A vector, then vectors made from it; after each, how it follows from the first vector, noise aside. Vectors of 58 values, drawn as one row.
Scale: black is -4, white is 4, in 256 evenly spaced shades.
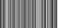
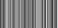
copied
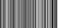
copied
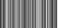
copied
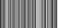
copied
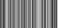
copied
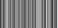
copied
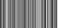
copied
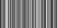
copied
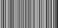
sign-scrambled
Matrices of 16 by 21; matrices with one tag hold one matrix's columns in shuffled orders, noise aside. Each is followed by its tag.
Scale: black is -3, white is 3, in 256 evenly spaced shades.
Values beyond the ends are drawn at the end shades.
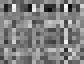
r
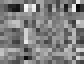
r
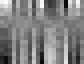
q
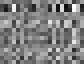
r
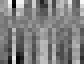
q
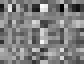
r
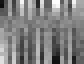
q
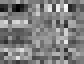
r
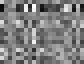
r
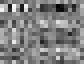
r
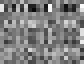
r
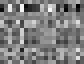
r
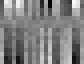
q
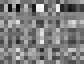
r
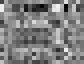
r
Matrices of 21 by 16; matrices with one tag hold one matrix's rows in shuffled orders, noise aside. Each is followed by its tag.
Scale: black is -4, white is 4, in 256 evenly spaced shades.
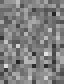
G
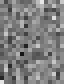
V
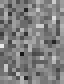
V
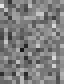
V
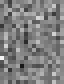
V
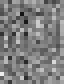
V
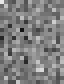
V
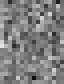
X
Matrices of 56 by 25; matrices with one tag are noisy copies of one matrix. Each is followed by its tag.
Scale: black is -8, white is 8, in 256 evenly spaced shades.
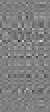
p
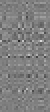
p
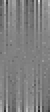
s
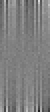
s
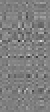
p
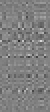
p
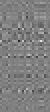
p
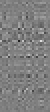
p
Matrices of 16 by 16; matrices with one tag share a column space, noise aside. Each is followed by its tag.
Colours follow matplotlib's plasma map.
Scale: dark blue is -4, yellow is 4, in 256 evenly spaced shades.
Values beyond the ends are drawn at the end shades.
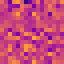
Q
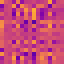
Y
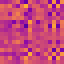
Y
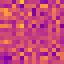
Y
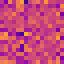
Q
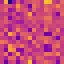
Q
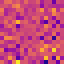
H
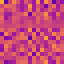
Q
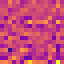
H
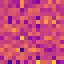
H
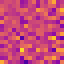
H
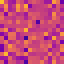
Q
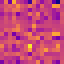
Q
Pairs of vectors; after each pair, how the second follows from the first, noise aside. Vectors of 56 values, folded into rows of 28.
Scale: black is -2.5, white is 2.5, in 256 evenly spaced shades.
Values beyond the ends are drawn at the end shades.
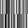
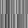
shrunk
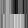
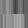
shrunk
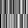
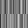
shrunk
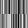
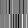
partly zeroed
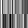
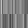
shrunk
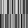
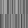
shrunk
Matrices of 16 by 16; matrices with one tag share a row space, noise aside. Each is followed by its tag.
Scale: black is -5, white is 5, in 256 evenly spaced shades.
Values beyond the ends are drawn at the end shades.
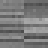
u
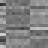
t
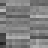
t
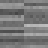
u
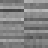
u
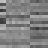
t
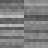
u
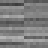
u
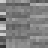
t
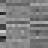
t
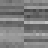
u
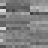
t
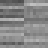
u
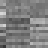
t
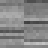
u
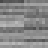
u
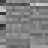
t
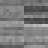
u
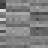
t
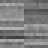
u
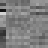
t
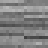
u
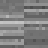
u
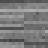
u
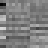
t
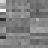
t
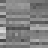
t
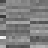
t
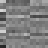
t
